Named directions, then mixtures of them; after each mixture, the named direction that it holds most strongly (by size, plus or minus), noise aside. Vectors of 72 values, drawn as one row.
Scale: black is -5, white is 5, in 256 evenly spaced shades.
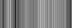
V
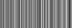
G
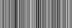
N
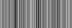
N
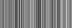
N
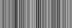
N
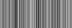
N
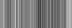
V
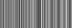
G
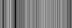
V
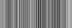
N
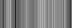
V
